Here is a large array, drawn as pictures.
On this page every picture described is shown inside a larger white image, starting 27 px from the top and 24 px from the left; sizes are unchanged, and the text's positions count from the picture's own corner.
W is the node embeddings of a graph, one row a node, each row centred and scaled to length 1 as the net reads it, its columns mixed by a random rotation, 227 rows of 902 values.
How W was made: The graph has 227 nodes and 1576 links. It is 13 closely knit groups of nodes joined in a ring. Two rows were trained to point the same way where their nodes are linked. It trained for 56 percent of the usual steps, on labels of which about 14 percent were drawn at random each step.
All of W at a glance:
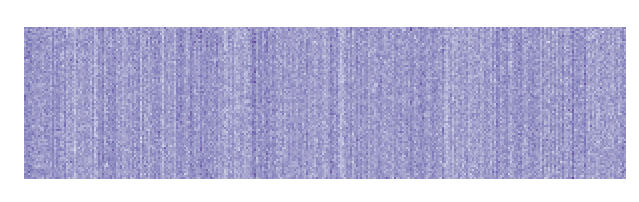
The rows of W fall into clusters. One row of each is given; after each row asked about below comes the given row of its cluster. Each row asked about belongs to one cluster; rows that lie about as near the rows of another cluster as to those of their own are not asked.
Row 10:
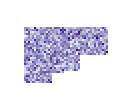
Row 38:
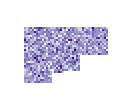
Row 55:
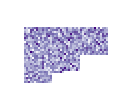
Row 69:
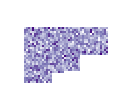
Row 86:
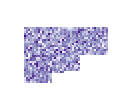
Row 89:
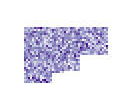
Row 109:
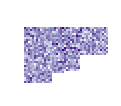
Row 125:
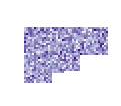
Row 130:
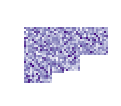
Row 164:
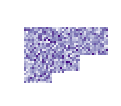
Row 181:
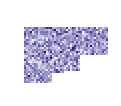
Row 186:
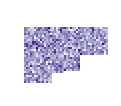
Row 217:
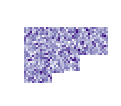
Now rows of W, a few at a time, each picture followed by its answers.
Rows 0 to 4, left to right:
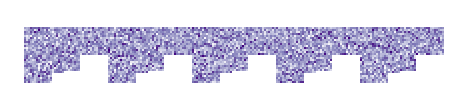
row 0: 38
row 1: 181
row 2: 181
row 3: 10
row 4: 186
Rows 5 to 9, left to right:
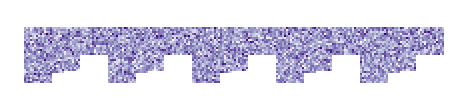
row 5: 10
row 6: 217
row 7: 89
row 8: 217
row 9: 55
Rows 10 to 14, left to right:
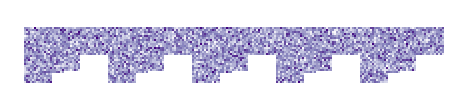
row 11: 109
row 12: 69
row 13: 69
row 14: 217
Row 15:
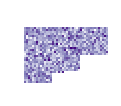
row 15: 109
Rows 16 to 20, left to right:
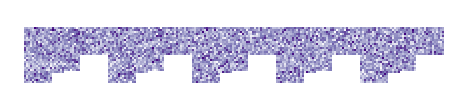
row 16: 217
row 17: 217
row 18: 38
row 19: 55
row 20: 164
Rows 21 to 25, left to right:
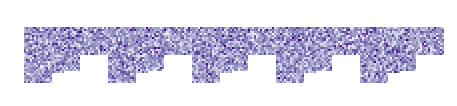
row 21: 109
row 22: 109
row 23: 109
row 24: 55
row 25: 38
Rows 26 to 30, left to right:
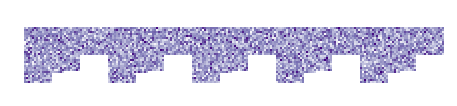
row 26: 55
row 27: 55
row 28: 55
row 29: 217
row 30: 69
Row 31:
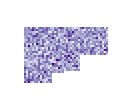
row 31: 69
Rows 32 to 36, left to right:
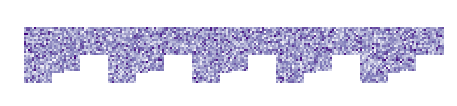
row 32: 125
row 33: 186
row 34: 55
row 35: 109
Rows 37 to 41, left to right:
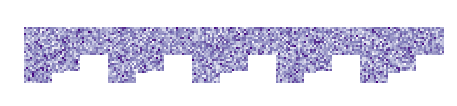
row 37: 86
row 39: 186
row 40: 86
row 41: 130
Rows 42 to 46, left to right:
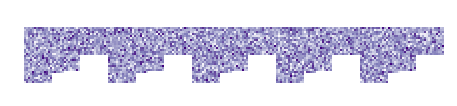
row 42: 217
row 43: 38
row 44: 89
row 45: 38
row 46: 89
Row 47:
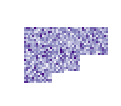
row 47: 125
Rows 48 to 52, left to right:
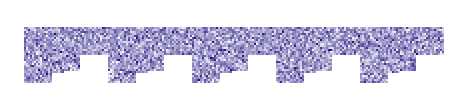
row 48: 130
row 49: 164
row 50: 130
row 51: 55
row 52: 186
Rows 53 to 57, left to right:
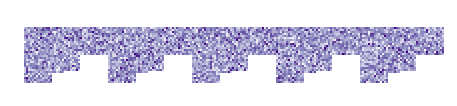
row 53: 55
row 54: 86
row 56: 181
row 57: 69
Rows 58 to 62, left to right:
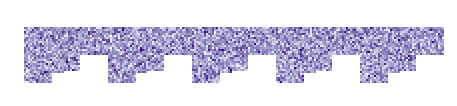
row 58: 164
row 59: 38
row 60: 130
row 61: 55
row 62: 125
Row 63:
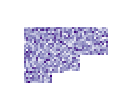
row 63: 55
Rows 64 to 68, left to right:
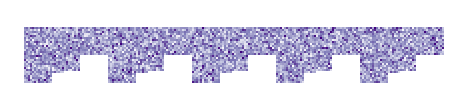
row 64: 89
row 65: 69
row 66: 125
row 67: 109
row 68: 38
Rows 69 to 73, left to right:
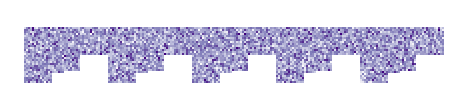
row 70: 125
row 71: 186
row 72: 217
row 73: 164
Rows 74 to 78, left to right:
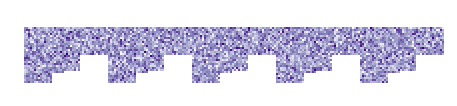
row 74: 10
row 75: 130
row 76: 109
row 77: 55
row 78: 10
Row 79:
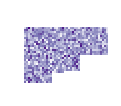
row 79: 69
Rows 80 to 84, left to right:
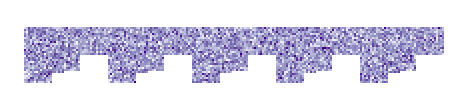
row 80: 164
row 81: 164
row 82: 10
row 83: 109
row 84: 130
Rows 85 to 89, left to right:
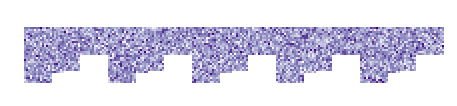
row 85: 89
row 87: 125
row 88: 186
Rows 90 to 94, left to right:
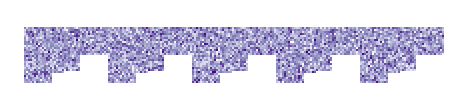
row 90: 217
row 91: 186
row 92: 69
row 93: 86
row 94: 130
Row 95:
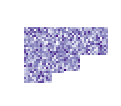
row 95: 38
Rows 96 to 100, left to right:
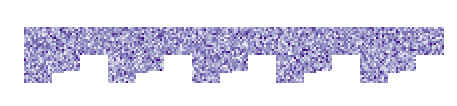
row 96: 186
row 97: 217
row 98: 10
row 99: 130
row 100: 55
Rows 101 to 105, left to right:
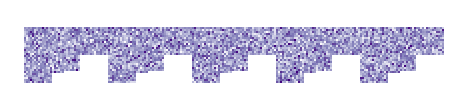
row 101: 217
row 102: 181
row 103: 89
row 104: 69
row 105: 181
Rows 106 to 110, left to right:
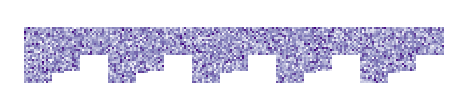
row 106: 69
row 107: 38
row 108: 125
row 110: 89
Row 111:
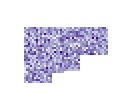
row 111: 10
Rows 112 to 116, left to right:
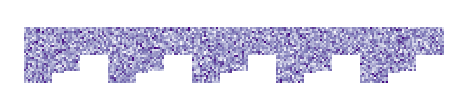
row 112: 86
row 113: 109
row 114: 130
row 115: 69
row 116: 10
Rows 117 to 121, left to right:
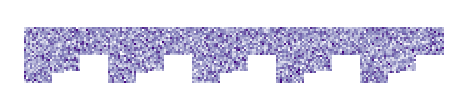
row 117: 217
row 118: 130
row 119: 164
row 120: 69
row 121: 55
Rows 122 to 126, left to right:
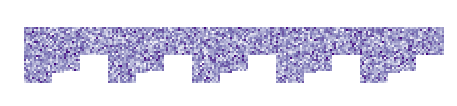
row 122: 89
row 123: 125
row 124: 130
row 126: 181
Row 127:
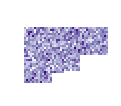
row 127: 217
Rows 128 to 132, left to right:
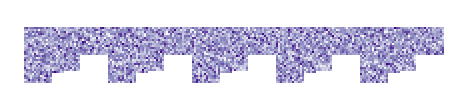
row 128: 89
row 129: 69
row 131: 130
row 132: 69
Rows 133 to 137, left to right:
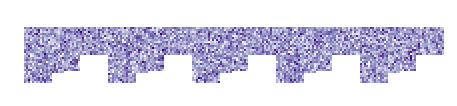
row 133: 86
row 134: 186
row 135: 164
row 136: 86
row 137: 125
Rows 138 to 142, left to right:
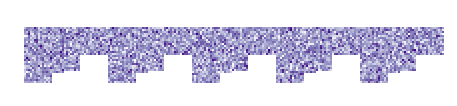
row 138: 10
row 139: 69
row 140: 186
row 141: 38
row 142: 217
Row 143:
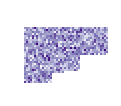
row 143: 109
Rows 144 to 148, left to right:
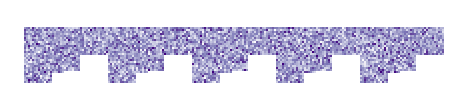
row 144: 69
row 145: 186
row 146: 217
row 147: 89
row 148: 69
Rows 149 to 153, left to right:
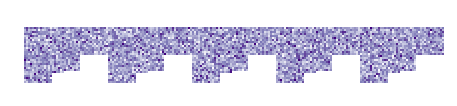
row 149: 89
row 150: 186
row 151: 130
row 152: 86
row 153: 125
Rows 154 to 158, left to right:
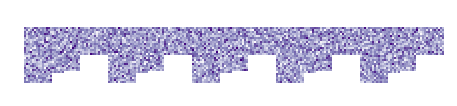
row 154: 181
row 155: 125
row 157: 186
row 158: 109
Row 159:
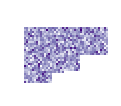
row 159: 109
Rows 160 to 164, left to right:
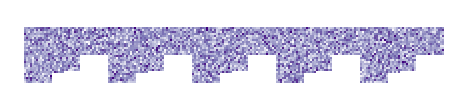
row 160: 55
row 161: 181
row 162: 38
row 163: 86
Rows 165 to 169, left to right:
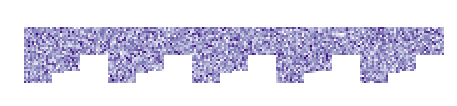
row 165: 69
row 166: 130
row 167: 125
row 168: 89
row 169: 55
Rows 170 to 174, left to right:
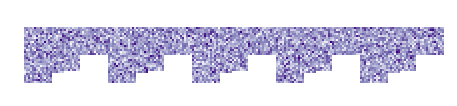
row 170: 10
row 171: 130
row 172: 69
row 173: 130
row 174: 125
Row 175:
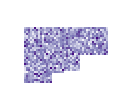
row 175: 10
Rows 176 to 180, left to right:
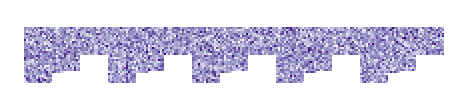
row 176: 89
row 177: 186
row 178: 89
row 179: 38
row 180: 55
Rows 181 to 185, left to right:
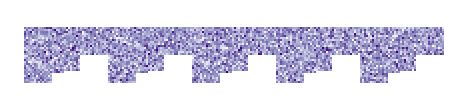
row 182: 181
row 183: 181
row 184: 109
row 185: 10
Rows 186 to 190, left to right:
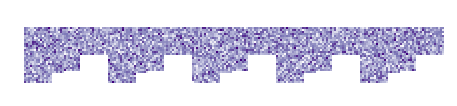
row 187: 38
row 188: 217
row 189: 125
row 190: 217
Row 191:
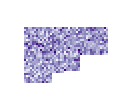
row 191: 186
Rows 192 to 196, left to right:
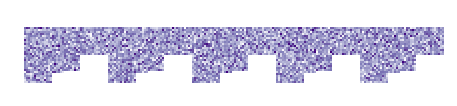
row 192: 89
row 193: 86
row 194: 181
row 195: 186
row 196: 164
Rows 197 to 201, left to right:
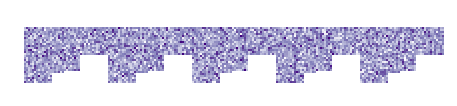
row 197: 125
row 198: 125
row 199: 217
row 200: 186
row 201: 164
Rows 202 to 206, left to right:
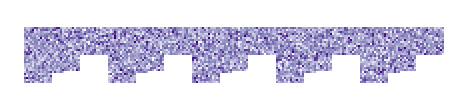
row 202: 55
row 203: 164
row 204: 10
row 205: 89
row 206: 69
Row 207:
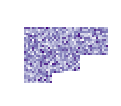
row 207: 89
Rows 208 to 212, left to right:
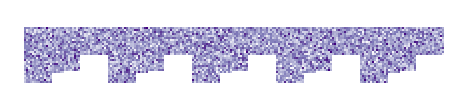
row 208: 89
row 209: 217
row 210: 186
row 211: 217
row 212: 130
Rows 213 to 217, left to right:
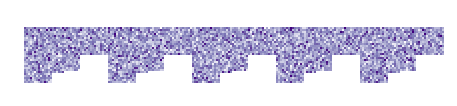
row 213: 109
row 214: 181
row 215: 55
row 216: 38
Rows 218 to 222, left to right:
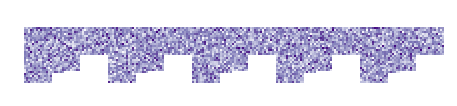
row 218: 55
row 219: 69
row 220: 109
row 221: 109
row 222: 89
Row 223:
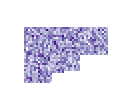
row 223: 109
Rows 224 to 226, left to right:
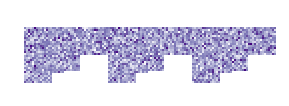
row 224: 125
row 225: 125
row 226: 217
